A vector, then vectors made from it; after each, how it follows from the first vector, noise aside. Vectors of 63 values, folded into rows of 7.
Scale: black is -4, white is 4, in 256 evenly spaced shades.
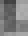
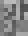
sign-scrambled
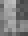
negated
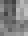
copied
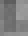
shrunk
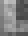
negated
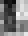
scaled up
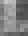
negated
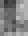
copied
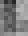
copied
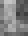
negated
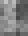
negated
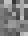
sign-scrambled
